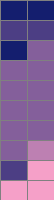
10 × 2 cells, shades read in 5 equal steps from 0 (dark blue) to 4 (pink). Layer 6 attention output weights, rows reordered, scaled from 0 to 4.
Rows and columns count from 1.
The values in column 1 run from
0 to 4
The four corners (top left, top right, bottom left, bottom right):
0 0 4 4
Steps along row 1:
same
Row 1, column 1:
0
